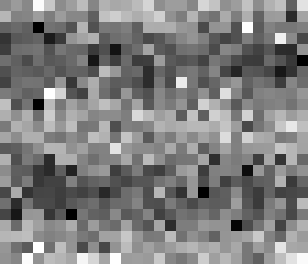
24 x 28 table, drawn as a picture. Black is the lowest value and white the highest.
Average level on the scale: 50%. Mirror symmetry: none. Seam: none. Stripes: horizontal, repeating 2 times.
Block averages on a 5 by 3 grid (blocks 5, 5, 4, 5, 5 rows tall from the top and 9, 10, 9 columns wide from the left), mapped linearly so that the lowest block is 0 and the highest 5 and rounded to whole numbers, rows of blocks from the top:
2 3 2
1 1 1
4 4 5
0 1 1
3 3 3
